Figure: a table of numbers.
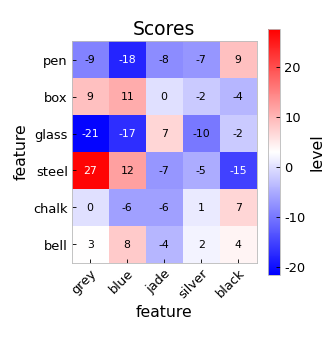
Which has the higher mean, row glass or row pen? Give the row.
pen
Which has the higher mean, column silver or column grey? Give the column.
grey
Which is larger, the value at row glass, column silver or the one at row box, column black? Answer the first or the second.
the second
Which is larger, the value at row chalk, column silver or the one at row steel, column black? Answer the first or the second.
the first
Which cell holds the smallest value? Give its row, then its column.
glass, grey
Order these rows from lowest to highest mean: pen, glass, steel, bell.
glass, pen, steel, bell
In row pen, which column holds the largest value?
black
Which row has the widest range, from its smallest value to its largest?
steel
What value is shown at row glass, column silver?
-10
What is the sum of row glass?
-43
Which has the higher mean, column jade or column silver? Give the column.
jade
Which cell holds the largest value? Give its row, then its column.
steel, grey
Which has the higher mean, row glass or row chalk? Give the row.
chalk
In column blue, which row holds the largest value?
steel
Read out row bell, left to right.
3 8 -4 2 4
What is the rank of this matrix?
5
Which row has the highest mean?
box
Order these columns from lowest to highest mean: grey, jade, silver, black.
silver, jade, black, grey
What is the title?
Scores
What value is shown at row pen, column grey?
-9
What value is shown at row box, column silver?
-2
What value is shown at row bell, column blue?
8
